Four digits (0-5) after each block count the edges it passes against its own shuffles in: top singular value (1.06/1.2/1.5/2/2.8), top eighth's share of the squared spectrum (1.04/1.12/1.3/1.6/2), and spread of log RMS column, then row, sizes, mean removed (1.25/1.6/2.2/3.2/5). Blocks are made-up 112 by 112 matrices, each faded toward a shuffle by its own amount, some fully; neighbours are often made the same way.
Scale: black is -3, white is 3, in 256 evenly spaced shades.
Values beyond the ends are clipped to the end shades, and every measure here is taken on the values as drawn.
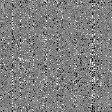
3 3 3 2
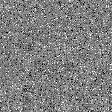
3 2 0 0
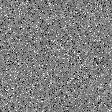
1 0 0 0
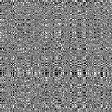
5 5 4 4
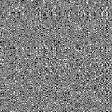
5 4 3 3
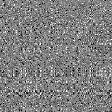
4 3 2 2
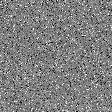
0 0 0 0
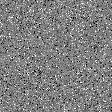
1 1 0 0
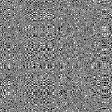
5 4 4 3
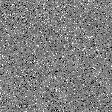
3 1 1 0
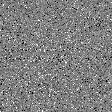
0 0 0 2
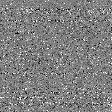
1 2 0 3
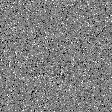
0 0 0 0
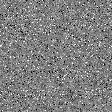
0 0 0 1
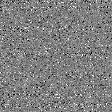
1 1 0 3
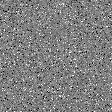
0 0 0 0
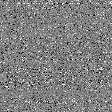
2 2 0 3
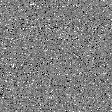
1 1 0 2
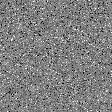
0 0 0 0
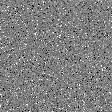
0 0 0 0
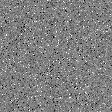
0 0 0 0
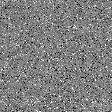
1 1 0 2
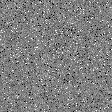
0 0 0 0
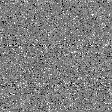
1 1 0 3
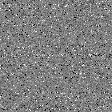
1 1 0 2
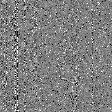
2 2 3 0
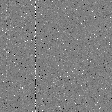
4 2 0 0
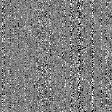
2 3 4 0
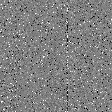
2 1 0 0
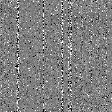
2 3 4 0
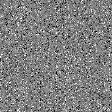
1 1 3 0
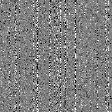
2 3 4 0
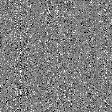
2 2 3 0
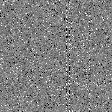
2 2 2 0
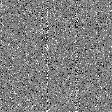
2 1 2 0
